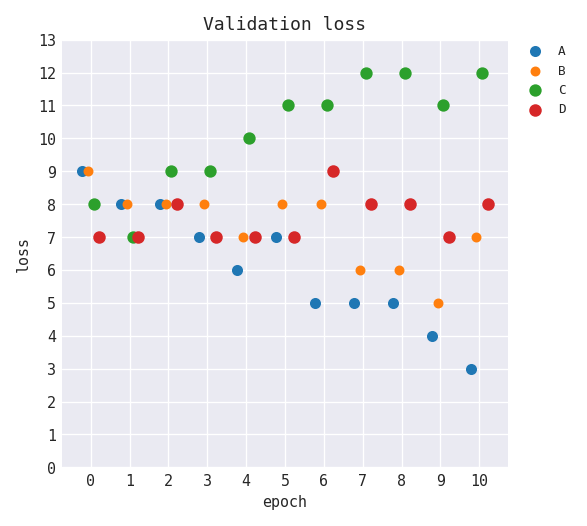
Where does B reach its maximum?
0
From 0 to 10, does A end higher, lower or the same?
lower
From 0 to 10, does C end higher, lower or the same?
higher
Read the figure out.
Title: Validation loss
x-axis: epoch, ticks 0 1 2 3 4 5 6 7 8 9 10
y-axis: loss, ticks 0 1 2 3 4 5 6 7 8 9 10 11 12 13
Legend: A, B, C, D
Values:
A: 9 8 8 7 6 7 5 5 5 4 3
B: 9 8 8 8 7 8 8 6 6 5 7
C: 8 7 9 9 10 11 11 12 12 11 12
D: 7 7 8 7 7 7 9 8 8 7 8
